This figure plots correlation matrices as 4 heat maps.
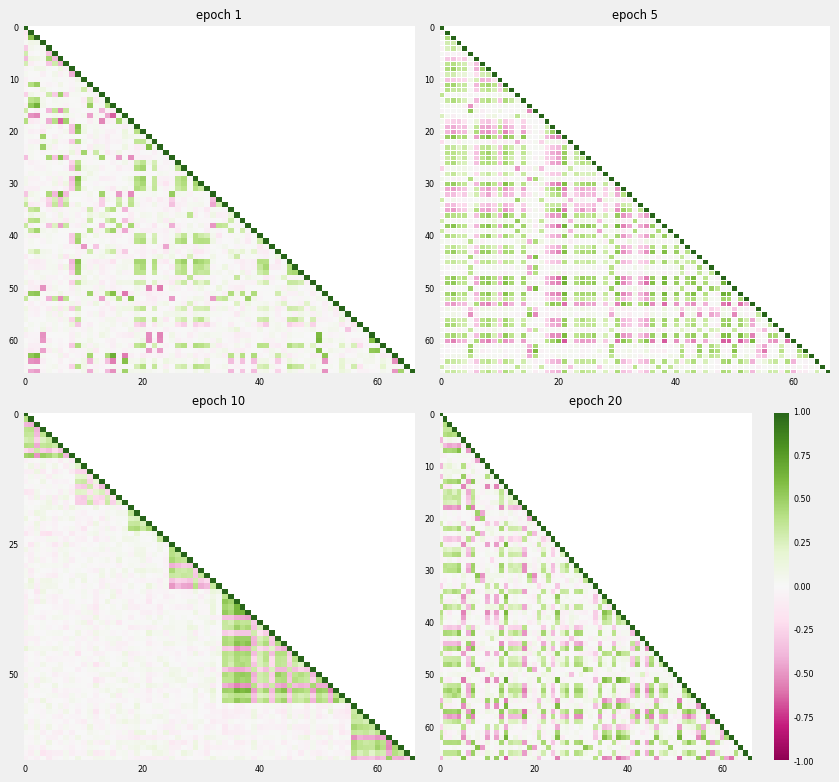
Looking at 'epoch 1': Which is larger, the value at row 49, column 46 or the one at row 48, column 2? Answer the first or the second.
the first
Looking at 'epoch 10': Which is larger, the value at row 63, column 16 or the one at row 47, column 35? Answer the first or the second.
the second
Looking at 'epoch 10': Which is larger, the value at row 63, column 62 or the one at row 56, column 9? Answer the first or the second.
the second
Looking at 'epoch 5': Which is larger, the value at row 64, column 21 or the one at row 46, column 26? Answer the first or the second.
the first
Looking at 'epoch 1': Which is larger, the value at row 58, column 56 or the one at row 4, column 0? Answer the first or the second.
the first
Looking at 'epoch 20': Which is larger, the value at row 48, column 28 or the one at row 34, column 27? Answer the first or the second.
the second
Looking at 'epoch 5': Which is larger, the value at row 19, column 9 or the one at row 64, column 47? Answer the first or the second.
the second
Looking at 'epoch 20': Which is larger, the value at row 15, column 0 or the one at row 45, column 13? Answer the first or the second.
the second
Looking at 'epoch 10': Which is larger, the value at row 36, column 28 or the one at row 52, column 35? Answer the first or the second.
the first
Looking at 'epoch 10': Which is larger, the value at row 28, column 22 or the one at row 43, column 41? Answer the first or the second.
the second
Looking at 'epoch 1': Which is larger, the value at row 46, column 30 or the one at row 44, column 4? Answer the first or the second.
the first
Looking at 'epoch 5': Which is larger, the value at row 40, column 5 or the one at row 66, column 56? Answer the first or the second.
the second
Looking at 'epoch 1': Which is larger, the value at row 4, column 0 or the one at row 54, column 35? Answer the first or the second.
the second
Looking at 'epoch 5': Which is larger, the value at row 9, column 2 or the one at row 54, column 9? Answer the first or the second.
the first
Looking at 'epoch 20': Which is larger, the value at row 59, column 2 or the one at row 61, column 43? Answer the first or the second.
the first
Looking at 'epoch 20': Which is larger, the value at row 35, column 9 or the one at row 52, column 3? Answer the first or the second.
the second
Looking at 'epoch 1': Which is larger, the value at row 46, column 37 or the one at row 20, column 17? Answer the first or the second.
the second
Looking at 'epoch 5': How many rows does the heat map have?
67
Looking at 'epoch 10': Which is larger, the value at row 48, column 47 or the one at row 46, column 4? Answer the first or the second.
the first
